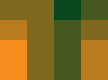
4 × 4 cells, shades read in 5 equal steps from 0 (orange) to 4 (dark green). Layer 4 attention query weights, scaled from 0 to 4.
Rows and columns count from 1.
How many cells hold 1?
3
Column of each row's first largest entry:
3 3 3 3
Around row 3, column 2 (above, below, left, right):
2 2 0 3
